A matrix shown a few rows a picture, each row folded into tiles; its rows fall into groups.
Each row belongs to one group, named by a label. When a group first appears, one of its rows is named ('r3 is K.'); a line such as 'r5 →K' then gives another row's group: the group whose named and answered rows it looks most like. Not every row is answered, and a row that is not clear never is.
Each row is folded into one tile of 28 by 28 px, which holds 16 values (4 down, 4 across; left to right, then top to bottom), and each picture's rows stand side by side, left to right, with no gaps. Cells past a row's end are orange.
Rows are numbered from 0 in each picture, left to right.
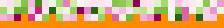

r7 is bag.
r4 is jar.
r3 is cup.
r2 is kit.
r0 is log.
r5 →log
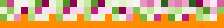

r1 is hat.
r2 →hat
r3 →hat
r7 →bag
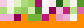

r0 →log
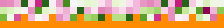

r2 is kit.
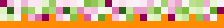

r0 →bag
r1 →log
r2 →cup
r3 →jar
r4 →cup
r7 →kit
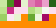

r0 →hat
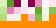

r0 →hat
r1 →bag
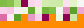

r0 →jar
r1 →log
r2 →kit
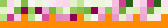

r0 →kit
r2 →log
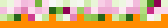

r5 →hat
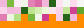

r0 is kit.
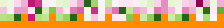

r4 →cup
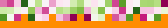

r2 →log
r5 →jar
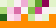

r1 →hat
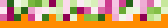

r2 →kit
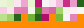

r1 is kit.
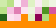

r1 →kit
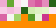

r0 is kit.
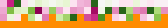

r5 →cup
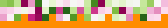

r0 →jar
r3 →hat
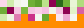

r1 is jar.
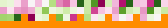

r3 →hat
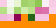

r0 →log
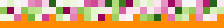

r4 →hat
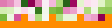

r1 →bag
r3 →log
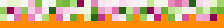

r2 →jar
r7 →log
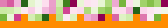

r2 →hat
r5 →jar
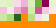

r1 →hat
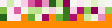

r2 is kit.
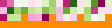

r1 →log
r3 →hat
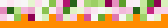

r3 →jar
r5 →hat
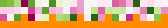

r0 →jar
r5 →cup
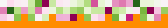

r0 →cup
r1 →hat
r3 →kit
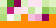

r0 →hat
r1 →log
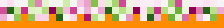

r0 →cup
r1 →kit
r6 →kit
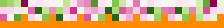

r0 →jar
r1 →cup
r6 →cup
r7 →hat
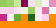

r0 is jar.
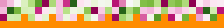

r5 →jar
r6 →jar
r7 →cup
